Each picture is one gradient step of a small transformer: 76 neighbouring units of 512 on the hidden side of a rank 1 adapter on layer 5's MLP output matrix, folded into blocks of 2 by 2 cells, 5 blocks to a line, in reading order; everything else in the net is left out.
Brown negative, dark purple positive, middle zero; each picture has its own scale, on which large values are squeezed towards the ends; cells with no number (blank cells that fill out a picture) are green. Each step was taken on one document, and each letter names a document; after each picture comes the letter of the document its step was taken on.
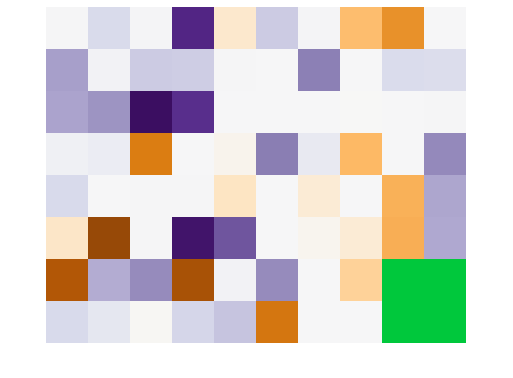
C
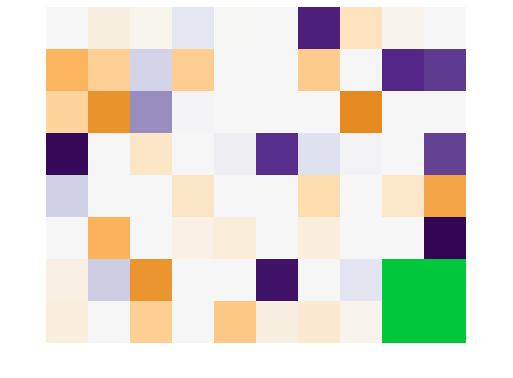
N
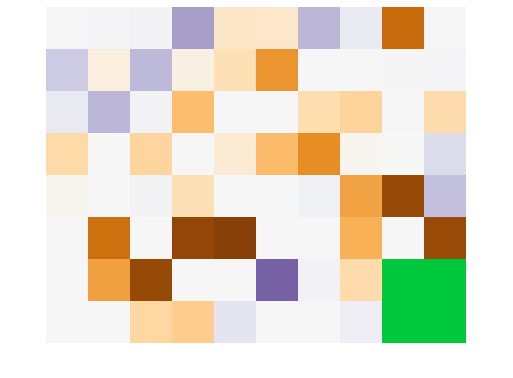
N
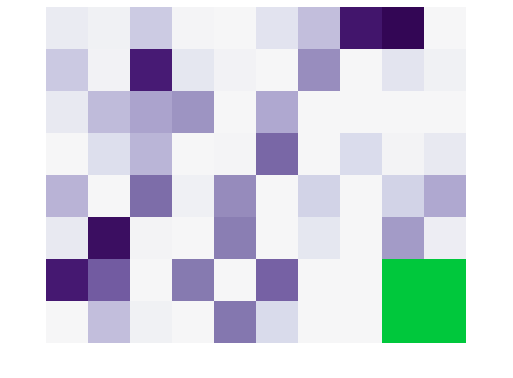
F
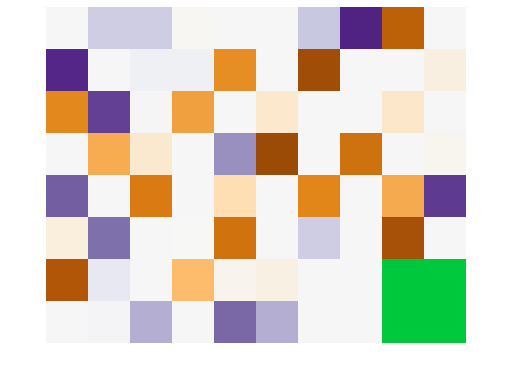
F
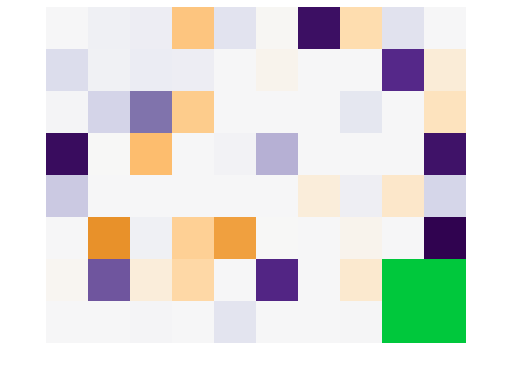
N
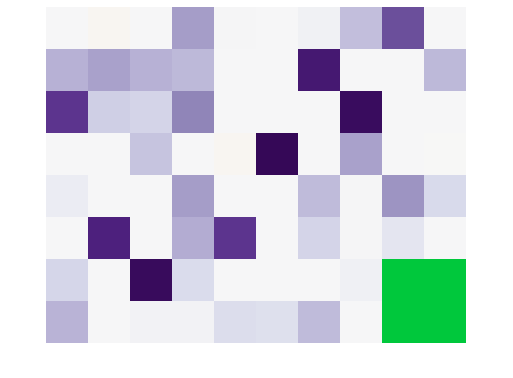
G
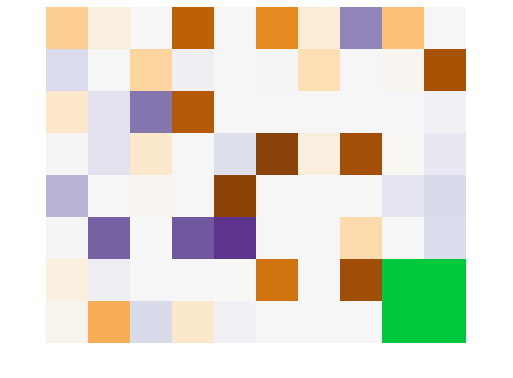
C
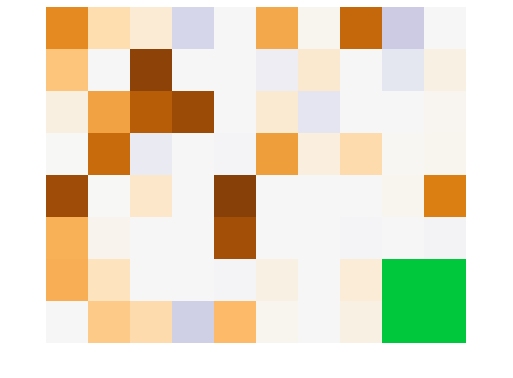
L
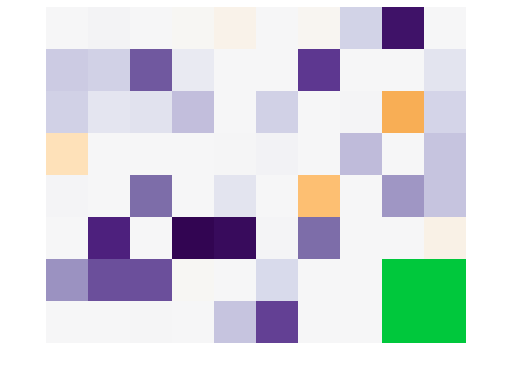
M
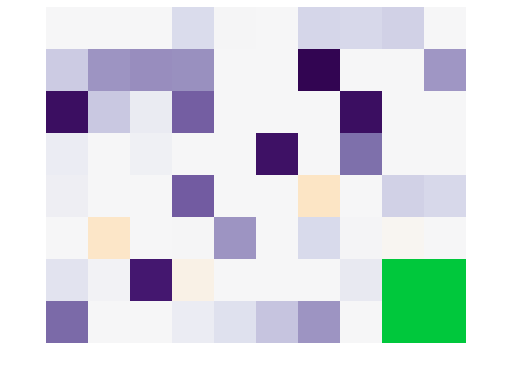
G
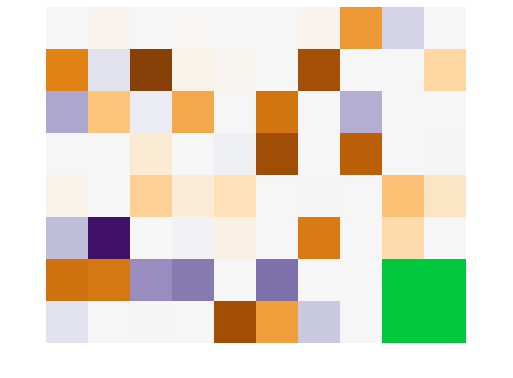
F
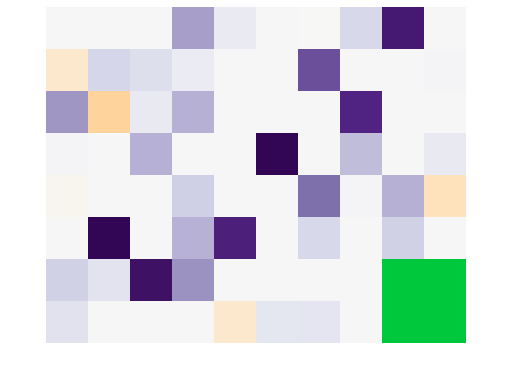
G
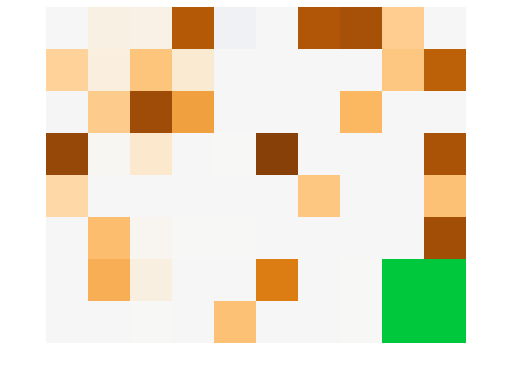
N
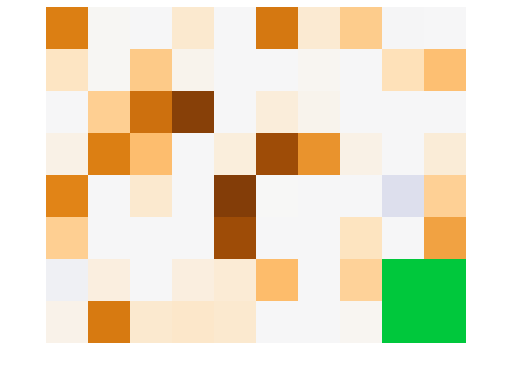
L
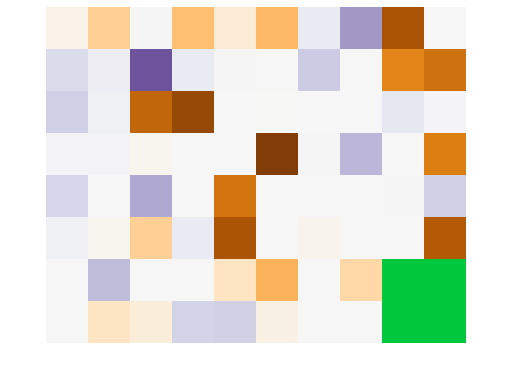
C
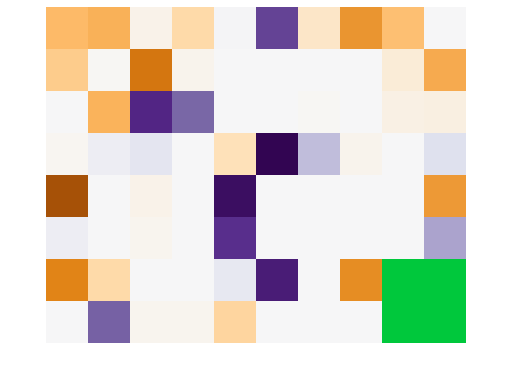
L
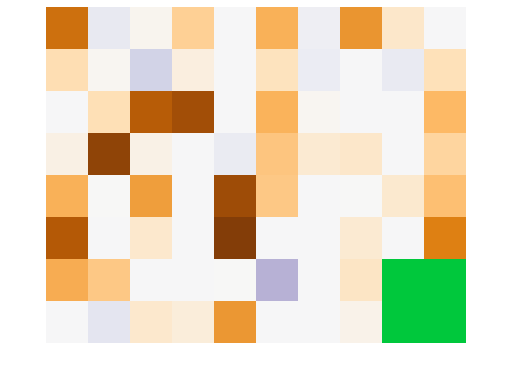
L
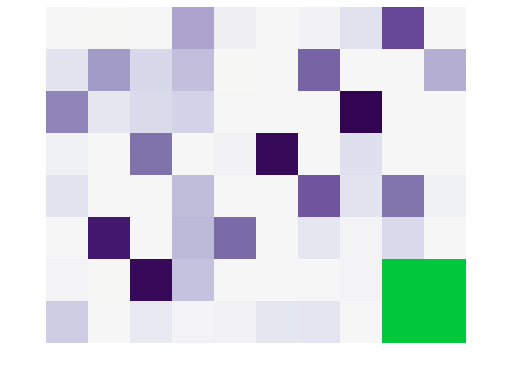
G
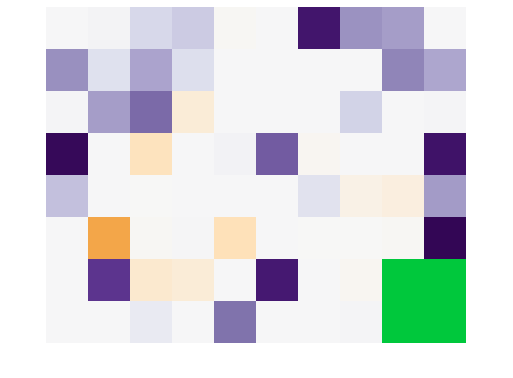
N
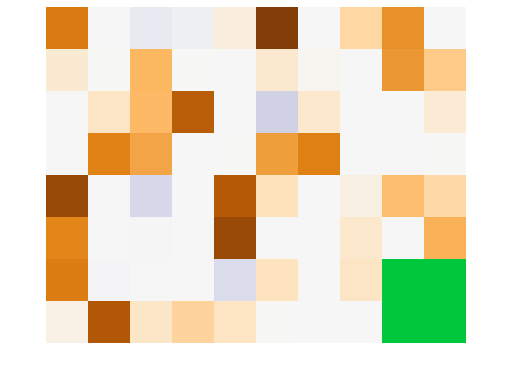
L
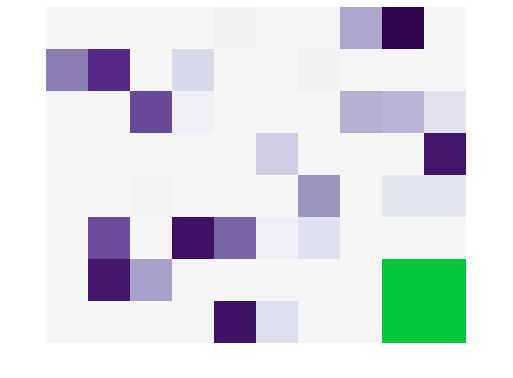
M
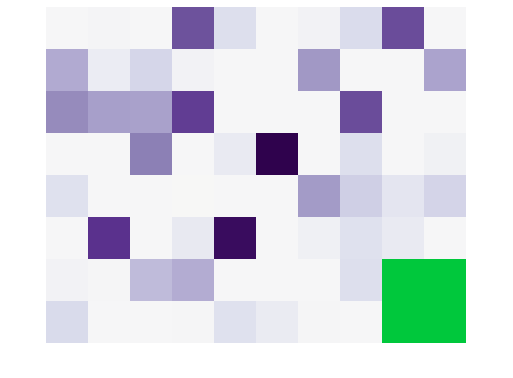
G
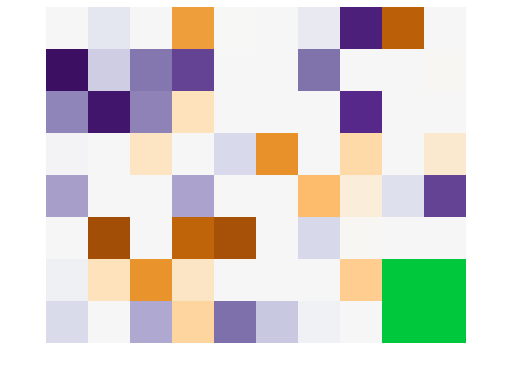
G
